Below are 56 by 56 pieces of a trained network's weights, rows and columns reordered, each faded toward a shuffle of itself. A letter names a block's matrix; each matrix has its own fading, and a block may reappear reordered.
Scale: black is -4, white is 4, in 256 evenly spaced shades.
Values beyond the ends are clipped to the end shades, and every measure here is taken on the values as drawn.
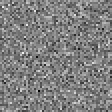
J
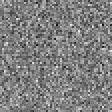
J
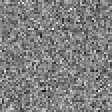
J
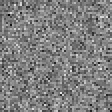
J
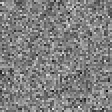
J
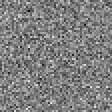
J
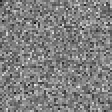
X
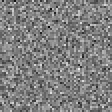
J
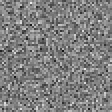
J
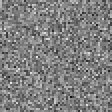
X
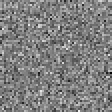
J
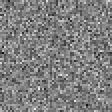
X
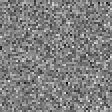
J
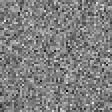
J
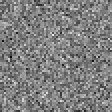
J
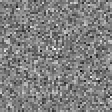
X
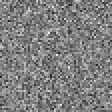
X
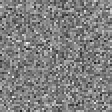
X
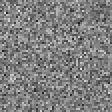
X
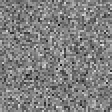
J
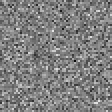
X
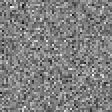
J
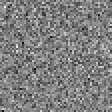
J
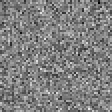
X
